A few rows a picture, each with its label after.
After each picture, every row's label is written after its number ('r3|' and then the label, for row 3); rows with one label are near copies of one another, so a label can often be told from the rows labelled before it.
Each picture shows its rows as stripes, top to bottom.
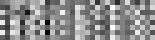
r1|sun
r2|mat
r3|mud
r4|mat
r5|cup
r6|mat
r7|cup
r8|mat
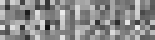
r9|cup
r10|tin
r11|mud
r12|mud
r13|sun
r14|cup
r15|mat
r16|mud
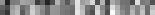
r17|tin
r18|mat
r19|mat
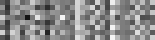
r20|mat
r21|tin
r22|mat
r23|mud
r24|tin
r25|mat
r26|cup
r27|mat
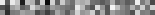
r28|cup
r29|mat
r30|tin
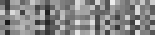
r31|mat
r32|tin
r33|cup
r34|sun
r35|tin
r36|sun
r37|tin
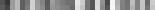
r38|mat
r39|mat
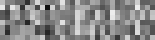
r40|mud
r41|cup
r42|mat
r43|mat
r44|mud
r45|tin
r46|tin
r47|sun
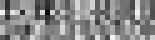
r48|tin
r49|tin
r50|cup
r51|tin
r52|sun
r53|mud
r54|mud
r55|mat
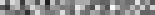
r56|cup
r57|mat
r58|mud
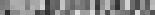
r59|sun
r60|sun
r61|tin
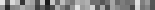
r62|cup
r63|tin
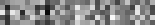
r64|sun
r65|tin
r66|cup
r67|mat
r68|tin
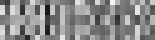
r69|mat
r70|cup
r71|cup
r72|sun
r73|sun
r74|cup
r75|cup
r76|mud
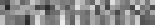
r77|mat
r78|tin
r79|sun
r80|mud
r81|mud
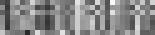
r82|mat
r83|tin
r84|mat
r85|tin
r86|tin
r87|tin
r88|mud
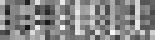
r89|mud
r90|tin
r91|tin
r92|mud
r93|tin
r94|mud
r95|mat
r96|sun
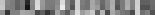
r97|mud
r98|mud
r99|tin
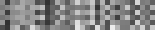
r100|tin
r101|sun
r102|tin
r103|sun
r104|tin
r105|mat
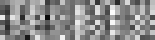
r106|sun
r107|mat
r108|mat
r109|cup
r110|mat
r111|tin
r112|mat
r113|mud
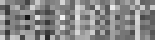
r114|mud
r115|mat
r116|tin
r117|mud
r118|tin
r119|mud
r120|tin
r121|cup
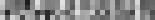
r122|mud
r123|mud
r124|tin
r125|cup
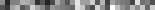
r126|tin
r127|mat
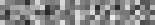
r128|mud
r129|sun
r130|tin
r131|mat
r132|mud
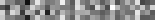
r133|mud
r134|mat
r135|cup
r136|mud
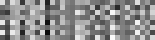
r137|cup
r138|sun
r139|mat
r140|sun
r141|cup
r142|mat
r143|cup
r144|mat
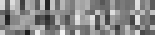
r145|cup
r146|cup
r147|mat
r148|tin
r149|tin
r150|sun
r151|mud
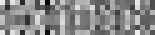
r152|cup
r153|tin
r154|sun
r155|mud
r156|mud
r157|sun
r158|cup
